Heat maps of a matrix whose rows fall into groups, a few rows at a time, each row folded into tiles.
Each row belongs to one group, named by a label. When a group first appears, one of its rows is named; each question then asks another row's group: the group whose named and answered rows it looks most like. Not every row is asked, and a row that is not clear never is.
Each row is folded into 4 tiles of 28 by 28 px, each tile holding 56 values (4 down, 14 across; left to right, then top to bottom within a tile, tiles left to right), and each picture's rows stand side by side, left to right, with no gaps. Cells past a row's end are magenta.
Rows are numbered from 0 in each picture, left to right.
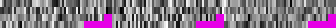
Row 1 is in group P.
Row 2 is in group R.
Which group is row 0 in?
R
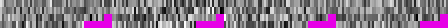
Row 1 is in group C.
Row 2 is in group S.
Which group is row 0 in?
R
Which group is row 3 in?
C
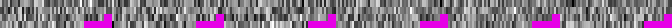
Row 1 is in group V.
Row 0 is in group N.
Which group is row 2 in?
C
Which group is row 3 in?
N
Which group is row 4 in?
P
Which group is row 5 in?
V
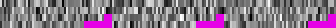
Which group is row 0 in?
V
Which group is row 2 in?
V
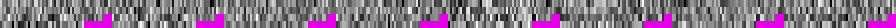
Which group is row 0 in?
N
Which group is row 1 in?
N
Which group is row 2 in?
R
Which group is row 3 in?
V
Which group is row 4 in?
N
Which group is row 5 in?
C
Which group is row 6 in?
V
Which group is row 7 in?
C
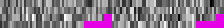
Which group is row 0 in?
R
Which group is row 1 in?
N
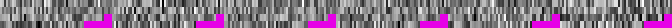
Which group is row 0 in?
R
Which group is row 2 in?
S
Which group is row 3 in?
S
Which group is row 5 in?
C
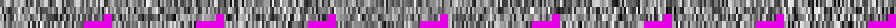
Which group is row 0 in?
P
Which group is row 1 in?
C
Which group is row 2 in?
P
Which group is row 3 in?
S
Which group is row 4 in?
S
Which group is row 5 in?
R
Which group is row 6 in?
P
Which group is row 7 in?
P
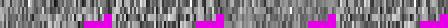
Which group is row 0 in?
S
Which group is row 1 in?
S
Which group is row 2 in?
P
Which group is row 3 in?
S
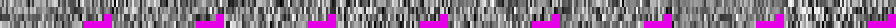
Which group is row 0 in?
C
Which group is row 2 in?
R
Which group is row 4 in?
V
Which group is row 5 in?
R
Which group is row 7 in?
P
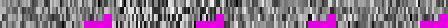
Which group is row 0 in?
N
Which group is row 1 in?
P
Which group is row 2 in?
V
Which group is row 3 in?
N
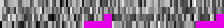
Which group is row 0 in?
N
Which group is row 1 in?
C
